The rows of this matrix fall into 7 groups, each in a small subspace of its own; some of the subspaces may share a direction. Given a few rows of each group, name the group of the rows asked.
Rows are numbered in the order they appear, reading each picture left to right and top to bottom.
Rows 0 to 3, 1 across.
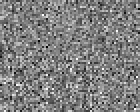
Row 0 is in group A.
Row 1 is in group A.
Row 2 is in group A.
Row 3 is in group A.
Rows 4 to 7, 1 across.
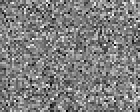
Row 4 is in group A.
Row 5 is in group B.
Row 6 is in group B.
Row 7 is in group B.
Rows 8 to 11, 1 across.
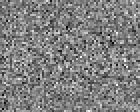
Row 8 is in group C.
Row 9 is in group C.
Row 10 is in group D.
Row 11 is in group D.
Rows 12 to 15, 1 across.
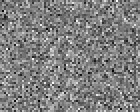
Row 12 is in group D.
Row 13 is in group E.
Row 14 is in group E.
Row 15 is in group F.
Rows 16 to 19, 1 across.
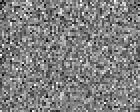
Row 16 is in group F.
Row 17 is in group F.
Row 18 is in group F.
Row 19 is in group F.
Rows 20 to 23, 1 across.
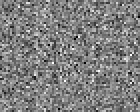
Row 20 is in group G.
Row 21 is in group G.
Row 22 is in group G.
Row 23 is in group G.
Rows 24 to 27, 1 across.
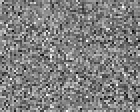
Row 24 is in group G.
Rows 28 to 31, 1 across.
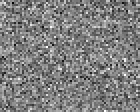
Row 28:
B
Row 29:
A
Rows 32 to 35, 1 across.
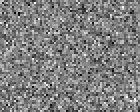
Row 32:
G
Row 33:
C
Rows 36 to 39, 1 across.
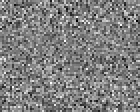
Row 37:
E
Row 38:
F
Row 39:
B
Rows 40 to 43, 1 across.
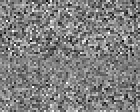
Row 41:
F
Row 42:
C
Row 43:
E
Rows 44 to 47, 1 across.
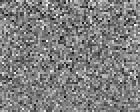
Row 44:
A
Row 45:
F
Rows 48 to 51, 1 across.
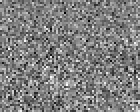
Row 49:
E
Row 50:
B
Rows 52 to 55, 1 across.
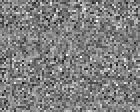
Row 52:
G
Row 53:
C
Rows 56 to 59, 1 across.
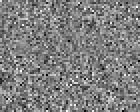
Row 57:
F
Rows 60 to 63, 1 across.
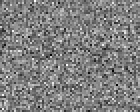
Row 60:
F
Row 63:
D
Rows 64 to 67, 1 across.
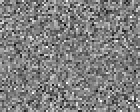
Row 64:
G
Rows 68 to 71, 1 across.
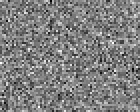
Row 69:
C
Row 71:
D
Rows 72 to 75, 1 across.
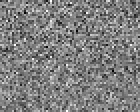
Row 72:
E
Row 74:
E
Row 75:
C
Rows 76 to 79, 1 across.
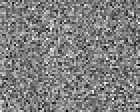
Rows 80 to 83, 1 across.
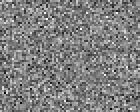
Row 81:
D
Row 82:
F
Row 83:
F
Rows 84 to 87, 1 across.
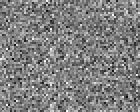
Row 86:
A
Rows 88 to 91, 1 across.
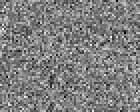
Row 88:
D
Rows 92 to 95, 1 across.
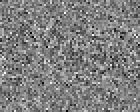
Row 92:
E
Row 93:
F
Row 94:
D
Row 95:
C
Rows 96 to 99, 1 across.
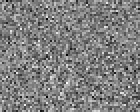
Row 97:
C
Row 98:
C
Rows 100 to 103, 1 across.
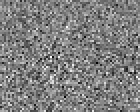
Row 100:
C
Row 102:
B
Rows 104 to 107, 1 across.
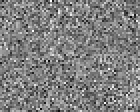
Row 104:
B
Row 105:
D
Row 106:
B
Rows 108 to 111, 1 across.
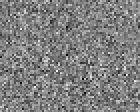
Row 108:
C
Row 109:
C
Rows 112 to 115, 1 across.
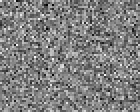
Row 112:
A
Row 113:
F
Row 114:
F
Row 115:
C
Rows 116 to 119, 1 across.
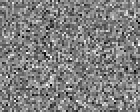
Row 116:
B
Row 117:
G
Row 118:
E
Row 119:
B
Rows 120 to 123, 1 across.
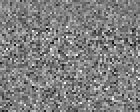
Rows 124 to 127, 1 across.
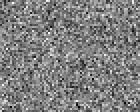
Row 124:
F
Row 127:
D
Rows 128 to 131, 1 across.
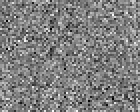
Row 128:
E
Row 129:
E
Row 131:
E
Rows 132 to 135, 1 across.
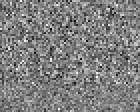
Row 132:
C
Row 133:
E
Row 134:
G
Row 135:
G
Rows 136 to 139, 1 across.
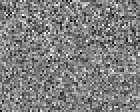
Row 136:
C
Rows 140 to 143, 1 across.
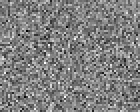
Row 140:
C
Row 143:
E
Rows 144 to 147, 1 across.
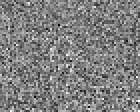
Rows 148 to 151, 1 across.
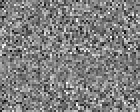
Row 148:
B
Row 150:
C
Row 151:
D
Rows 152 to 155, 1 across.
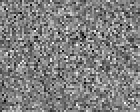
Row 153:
G
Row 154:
G
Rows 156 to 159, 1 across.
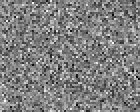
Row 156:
E
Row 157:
C
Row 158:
B
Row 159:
D
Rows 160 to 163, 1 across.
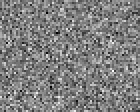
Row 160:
F
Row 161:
C
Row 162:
C
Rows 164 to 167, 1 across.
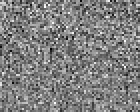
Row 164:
F
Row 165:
A
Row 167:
G
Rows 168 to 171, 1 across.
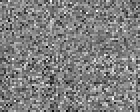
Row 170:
B
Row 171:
E
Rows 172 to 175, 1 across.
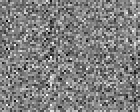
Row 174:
E
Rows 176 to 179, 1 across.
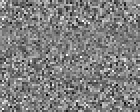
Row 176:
F
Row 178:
D
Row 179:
D
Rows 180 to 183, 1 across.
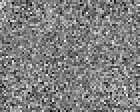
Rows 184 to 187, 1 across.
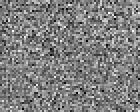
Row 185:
B
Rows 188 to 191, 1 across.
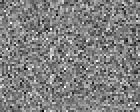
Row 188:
A
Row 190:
E
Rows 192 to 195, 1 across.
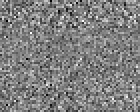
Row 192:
D
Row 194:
G
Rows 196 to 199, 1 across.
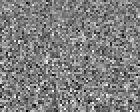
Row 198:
A
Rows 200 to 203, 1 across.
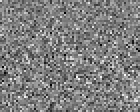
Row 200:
E
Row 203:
E
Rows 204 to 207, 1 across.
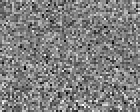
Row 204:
A
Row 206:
A
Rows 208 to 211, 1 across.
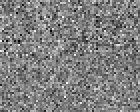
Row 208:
G
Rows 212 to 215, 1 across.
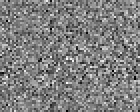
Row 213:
D
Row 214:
A
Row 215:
C
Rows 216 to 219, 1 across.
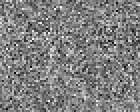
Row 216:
A
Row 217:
B
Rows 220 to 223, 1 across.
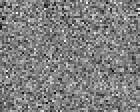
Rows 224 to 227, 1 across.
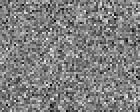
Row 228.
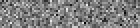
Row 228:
A
